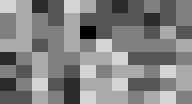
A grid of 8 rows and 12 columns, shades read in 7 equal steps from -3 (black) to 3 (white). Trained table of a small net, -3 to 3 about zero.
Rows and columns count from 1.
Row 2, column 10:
-2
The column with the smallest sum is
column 10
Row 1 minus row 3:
2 0 -2 -1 1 4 0 -2 -1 1 -2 1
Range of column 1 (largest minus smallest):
4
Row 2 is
0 1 0 -1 1 -1 -1 -1 -1 -2 -1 0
